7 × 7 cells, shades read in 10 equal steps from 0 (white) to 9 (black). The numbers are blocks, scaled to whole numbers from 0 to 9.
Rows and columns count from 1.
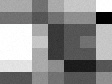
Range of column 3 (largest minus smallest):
4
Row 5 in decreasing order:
7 6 6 3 2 0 0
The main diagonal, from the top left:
3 5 3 7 6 8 4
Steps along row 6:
same up up up same down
